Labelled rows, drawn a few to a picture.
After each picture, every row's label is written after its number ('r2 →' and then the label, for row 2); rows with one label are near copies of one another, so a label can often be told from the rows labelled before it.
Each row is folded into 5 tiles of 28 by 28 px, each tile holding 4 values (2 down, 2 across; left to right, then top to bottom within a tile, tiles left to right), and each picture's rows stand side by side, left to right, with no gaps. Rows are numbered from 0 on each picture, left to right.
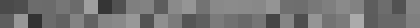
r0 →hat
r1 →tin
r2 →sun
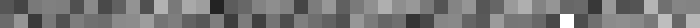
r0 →hat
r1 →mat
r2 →tin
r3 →tin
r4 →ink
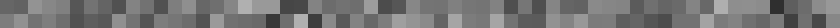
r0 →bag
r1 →tin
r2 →hat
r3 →sun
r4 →bag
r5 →mat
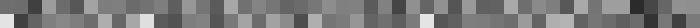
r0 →ink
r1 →ink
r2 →sun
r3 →ink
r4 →mat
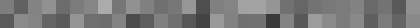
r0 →tin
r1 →tin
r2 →sun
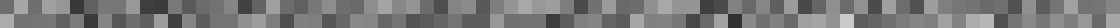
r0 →mat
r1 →hat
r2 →tin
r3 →tin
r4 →tin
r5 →hat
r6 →ink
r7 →ink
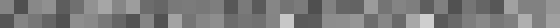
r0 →tin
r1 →sun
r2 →ink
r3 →ink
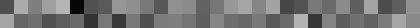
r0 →mat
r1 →tin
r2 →hat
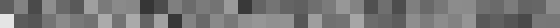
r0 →ink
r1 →hat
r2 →sun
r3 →bag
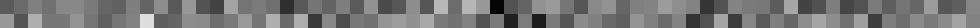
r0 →sun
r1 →ink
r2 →hat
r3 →mat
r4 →tin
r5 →hat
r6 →hat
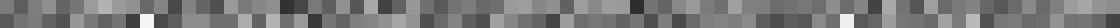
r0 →tin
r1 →ink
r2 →hat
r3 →tin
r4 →mat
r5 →bag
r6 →ink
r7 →tin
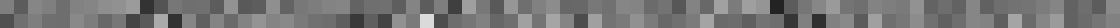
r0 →tin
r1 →hat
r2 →bag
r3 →ink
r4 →sun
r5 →mat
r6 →sun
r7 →sun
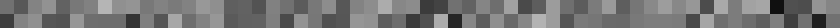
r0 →tin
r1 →sun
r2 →tin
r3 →hat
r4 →tin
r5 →mat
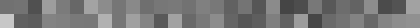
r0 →ink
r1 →sun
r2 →hat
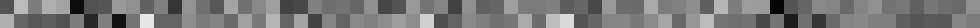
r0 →mat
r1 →ink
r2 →hat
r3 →ink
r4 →ink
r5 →mat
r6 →bag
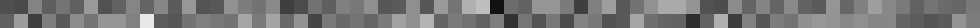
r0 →hat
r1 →ink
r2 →hat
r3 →mat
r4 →tin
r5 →hat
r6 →bag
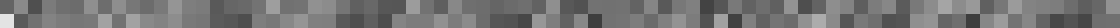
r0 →ink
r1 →bag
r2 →bag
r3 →bag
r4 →hat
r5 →hat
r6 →tin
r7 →bag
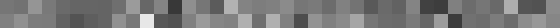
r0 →bag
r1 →ink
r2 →sun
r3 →hat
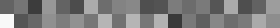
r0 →ink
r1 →hat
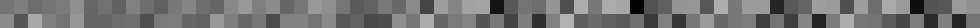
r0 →sun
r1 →tin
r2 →bag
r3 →mat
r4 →mat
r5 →mat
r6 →mat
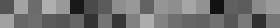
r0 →mat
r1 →mat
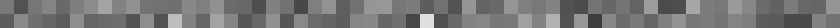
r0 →tin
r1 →sun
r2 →tin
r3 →ink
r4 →hat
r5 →bag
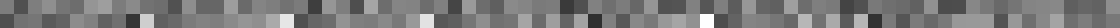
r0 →tin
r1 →ink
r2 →ink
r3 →ink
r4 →hat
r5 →ink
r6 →hat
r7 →sun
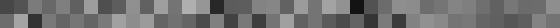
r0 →hat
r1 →mat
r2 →mat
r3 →bag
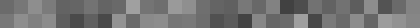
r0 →bag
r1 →bag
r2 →hat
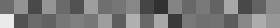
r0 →ink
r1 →hat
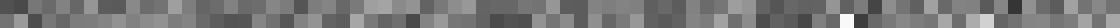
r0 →hat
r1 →bag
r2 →tin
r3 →bag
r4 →sun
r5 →bag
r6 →ink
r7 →ink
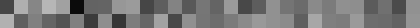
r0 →mat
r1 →hat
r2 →sun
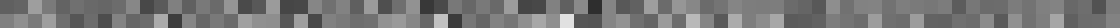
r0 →bag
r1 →hat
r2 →hat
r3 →hat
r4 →ink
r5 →sun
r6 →sun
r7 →sun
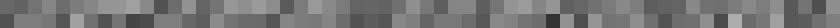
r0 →tin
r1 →tin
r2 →bag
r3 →tin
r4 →sun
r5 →sun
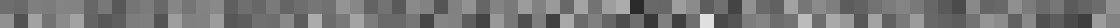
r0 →sun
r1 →sun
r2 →sun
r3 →tin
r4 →mat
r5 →ink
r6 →sun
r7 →bag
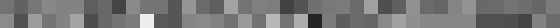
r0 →sun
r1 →ink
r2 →hat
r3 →bag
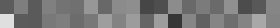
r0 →ink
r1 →hat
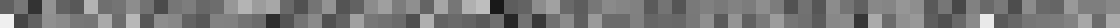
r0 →ink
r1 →tin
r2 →tin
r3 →mat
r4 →sun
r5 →sun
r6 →sun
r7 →ink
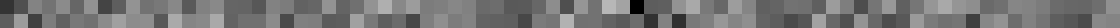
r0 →hat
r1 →sun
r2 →tin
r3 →bag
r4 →mat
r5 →bag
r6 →tin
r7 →bag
